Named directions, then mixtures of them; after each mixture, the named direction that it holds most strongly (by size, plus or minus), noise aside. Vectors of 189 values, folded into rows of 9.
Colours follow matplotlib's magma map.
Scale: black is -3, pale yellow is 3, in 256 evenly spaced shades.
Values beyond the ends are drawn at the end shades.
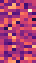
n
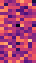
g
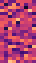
n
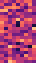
g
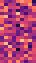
g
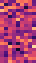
g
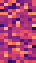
n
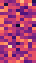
g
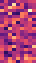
n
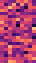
g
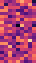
g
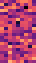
g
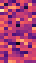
g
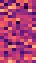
n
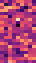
g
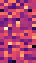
n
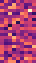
n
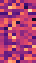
n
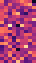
g
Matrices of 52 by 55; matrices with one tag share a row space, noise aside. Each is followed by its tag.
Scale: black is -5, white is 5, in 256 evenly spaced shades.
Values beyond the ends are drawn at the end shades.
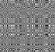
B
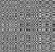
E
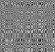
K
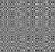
B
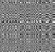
E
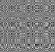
B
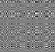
B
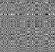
B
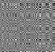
E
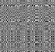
B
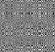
K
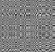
E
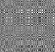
K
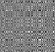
K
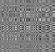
E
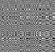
E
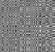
E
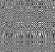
K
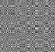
B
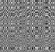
B
